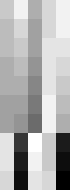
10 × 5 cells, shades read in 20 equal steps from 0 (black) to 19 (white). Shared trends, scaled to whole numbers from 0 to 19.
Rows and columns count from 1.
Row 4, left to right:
13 14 11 17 16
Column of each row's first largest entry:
2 5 4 4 4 4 4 3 3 3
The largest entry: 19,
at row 8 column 3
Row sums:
80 76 75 71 68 65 62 57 53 50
